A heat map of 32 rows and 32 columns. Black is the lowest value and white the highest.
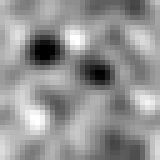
The texture is blotchy. The bottom left is the ninth with the highest average. Neither half mirrors the other. On average the colour sits 60% of the way up the scale. There are no lone odd cells.
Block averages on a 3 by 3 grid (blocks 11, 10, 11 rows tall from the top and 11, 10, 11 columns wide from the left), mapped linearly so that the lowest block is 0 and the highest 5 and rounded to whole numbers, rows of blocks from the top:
2 3 2
3 0 2
5 3 1
